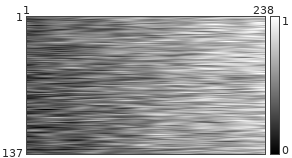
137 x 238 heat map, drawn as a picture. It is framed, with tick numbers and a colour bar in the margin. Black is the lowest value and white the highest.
Ninth with the highest average: top right. Grain: streaks across. Slope: up to the right.
